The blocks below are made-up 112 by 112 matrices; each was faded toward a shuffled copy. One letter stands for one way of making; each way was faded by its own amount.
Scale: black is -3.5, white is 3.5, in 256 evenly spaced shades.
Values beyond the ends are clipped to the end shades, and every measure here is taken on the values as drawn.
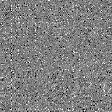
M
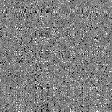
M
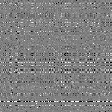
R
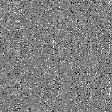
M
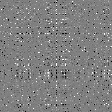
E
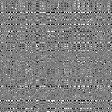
R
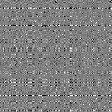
R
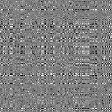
R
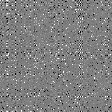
E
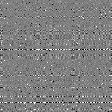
R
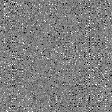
M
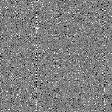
M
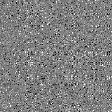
M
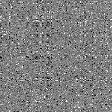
M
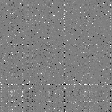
E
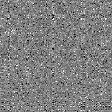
M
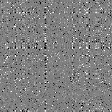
E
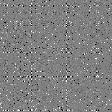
E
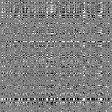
R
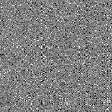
M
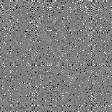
E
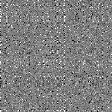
M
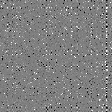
E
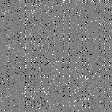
E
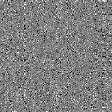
M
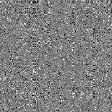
M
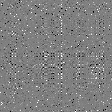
E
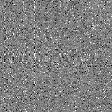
M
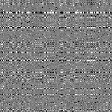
R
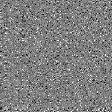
M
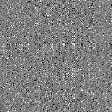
M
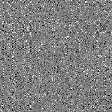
M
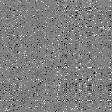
E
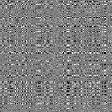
R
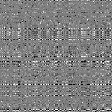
R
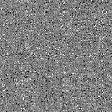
M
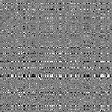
R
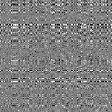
R
